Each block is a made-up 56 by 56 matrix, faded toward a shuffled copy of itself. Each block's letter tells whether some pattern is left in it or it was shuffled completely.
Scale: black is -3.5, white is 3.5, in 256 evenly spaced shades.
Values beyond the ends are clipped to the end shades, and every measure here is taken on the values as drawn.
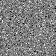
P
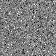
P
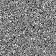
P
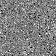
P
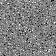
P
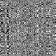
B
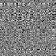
B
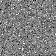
P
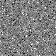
P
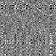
B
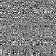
B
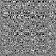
B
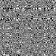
B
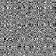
B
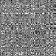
B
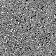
P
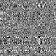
B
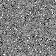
P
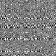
B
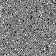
P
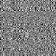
B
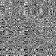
B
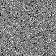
P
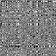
B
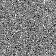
P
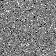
P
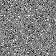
P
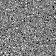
P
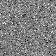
P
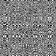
B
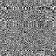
B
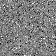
P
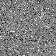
P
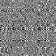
B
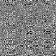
B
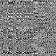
B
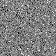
P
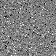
P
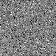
P
